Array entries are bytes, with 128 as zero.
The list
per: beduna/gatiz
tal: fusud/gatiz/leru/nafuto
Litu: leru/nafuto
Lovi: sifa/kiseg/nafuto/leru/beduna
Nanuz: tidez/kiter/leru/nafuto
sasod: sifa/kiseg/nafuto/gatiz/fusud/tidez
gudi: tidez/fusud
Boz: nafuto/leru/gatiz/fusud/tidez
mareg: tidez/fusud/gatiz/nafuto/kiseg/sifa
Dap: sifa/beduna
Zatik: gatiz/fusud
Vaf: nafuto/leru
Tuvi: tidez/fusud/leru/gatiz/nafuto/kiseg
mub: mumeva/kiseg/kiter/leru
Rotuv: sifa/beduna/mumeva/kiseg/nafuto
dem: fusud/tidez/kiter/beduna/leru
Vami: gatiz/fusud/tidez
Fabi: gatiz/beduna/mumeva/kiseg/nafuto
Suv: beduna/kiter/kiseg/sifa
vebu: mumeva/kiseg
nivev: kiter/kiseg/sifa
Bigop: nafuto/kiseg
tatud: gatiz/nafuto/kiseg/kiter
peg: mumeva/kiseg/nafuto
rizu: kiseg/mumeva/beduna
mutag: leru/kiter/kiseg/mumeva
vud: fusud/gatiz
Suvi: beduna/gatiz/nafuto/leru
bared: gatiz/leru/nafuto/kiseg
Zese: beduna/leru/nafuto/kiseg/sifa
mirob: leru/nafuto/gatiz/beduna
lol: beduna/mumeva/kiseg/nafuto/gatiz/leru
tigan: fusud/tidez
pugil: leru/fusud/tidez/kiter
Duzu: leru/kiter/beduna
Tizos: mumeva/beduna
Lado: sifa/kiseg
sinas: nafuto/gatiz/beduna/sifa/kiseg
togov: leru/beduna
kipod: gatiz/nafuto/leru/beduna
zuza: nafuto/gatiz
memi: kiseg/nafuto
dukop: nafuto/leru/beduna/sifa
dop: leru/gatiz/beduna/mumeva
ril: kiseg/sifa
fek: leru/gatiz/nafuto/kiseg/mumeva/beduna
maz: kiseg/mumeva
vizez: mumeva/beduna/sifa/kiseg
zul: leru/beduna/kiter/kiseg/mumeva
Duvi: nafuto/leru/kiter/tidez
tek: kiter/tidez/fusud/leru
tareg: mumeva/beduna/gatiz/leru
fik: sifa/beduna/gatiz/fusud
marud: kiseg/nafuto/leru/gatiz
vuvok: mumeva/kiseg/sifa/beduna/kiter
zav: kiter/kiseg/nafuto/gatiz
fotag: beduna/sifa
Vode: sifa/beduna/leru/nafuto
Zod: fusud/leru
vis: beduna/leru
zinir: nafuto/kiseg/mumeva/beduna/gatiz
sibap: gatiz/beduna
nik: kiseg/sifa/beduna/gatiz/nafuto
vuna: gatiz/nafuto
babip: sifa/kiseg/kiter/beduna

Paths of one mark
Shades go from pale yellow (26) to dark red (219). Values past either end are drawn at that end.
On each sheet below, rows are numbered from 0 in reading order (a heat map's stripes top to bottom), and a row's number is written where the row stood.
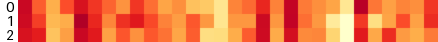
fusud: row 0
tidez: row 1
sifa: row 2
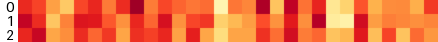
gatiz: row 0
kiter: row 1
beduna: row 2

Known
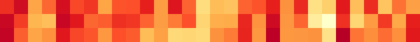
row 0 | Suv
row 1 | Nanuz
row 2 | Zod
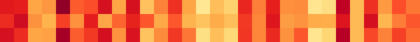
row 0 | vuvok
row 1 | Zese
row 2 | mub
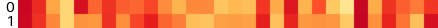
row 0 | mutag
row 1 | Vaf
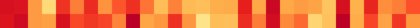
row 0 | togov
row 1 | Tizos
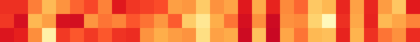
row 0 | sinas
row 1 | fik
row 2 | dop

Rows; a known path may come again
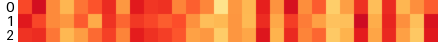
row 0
Suvi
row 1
Bigop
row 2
sinas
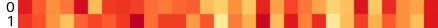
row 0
memi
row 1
tatud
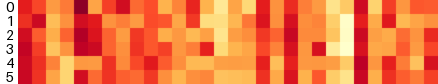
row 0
maz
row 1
Dap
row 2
dem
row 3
tek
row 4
Vaf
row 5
mutag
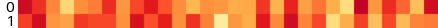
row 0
Duvi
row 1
per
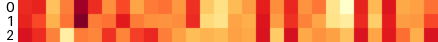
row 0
babip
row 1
ril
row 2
mirob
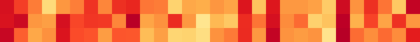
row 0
Boz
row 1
Tizos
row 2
Zod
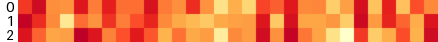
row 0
lol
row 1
Litu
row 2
mareg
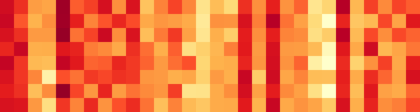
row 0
mub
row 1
gudi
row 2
vebu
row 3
Vode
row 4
Nanuz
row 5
fek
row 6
Lado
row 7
togov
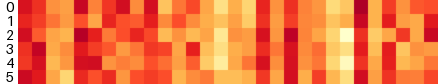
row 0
peg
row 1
zinir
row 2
Tuvi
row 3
fotag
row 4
fik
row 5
Duzu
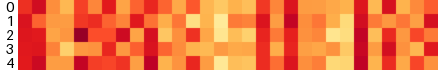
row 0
Zese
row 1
tal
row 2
vuvok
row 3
dukop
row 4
vizez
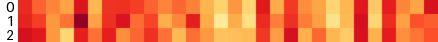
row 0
marud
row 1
rizu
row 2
zul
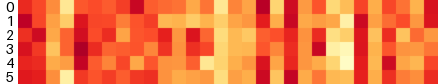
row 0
bared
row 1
pugil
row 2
Suv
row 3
nivev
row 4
Lovi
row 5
dop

